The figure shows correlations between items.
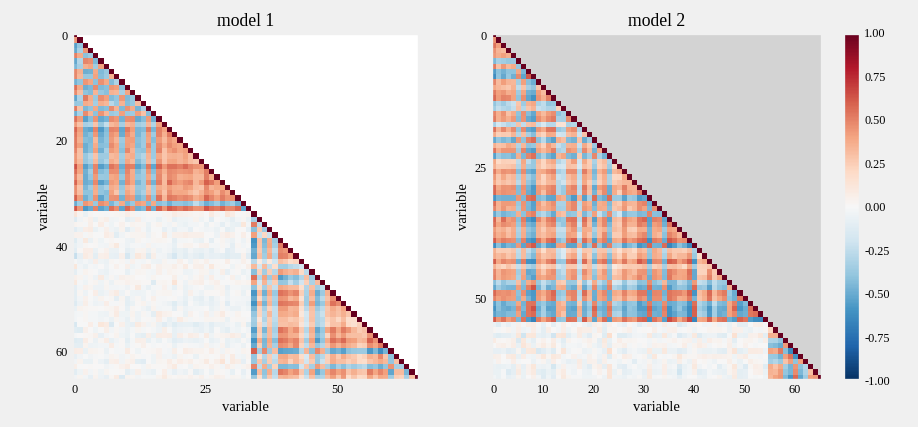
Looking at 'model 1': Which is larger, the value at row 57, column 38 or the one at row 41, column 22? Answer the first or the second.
the second
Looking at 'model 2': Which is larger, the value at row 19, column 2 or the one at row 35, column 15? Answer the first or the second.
the second
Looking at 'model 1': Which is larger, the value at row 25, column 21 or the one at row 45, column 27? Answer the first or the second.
the first
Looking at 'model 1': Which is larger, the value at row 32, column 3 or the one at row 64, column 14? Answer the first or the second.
the first
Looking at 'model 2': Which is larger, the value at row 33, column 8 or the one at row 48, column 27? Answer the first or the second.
the second
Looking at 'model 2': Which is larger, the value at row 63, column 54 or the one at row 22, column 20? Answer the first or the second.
the first
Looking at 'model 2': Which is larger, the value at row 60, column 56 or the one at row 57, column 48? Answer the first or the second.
the first
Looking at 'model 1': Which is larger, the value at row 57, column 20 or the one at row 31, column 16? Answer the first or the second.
the second
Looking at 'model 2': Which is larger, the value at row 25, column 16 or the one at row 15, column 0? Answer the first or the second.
the second
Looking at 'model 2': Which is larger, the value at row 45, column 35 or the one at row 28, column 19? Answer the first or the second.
the first
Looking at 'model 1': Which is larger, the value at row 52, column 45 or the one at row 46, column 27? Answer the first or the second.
the first
